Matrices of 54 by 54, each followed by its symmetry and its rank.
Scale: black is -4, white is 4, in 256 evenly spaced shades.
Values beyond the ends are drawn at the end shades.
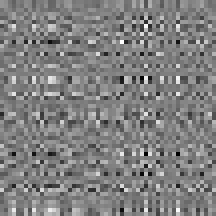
neither, rank three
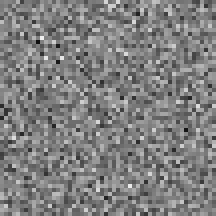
antisymmetric, full rank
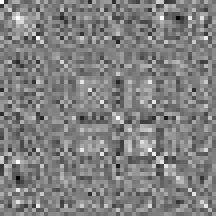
symmetric, rank five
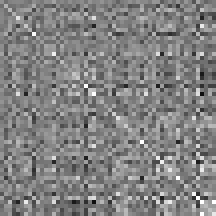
symmetric, rank five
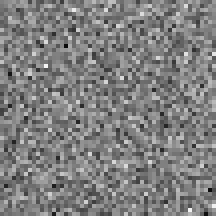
antisymmetric, full rank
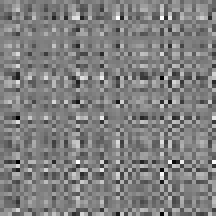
antisymmetric, rank two
